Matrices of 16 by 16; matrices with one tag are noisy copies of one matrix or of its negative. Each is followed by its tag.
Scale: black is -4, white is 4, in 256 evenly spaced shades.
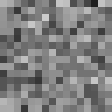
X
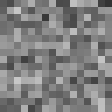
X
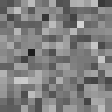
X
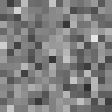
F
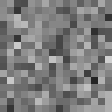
F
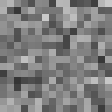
X
